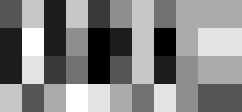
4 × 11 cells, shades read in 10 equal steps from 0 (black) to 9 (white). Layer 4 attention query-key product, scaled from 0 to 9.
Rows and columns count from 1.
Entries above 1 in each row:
10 6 8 11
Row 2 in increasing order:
0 0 1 1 1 5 6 7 8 8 9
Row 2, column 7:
7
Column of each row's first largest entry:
2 2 2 4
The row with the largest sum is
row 4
